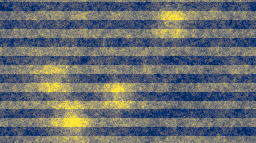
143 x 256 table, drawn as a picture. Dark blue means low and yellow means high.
Bumps: four. Stripes: horizontal, repeating 8 times. Average level on the scale: 40%.
